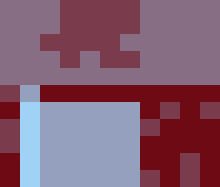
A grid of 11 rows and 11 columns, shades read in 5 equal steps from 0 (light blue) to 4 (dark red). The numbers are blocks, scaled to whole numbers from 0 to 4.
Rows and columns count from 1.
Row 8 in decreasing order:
4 4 4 3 3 1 1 1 1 1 0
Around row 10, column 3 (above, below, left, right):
1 1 0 1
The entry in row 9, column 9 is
4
